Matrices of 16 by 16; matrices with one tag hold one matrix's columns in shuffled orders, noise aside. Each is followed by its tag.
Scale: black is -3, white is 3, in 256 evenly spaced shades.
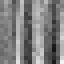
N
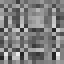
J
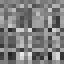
J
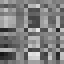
J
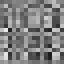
J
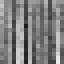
N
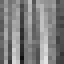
N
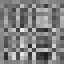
J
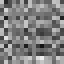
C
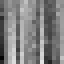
N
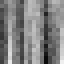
N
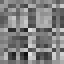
J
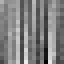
N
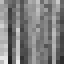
N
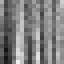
N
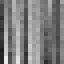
N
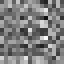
C
